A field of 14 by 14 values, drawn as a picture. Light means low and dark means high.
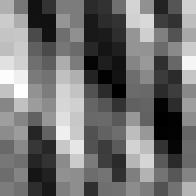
Ninth with the lowest average: middle left. Calmest part: top middle. Stripes: upright, repeating 3 times.
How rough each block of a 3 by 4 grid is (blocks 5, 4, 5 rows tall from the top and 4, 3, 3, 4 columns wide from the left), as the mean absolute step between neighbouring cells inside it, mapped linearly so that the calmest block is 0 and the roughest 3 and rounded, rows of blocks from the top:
1113 / 1112 / 0112
